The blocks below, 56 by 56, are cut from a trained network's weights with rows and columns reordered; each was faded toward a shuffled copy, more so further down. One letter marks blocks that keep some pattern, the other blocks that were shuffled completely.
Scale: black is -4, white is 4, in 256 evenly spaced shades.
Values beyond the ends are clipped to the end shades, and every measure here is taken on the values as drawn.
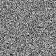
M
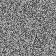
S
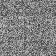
M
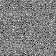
M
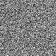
M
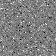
S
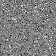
M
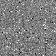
M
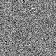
M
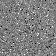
S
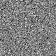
S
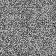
M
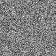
M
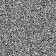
S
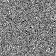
S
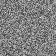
S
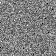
S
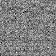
M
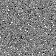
S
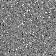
S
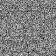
M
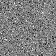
S
